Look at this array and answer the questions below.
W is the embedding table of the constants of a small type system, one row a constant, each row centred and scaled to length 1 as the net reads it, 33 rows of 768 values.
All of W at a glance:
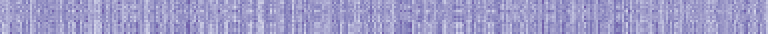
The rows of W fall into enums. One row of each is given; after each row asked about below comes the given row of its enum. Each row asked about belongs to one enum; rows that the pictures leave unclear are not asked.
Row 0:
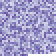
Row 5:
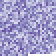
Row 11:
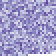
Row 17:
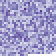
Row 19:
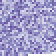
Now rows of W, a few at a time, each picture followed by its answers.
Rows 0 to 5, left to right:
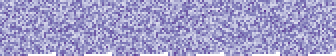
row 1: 5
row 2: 0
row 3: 19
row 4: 17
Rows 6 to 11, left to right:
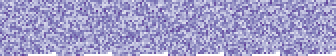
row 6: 0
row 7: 17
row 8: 17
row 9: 5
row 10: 11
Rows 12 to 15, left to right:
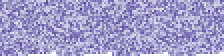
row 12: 11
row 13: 17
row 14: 19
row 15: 17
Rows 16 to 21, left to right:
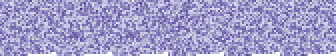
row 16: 0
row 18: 17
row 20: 0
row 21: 0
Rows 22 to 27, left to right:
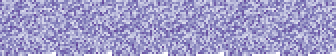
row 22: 19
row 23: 11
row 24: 5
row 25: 5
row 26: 19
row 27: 5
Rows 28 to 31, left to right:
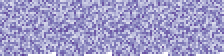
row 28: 0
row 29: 5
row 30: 5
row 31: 0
